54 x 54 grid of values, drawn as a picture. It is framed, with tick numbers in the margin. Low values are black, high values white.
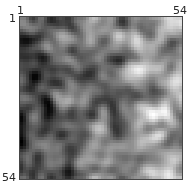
The field is mottled with small blotches. Values rise toward the right. No regular stripes run through it. No lone cell stands out from its neighbours.
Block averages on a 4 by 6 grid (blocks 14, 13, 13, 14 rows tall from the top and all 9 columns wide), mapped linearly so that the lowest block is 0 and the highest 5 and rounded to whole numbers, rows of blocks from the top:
1 2 3 3 4 4 / 0 2 2 2 4 5 / 0 1 2 2 5 5 / 1 1 3 3 4 5
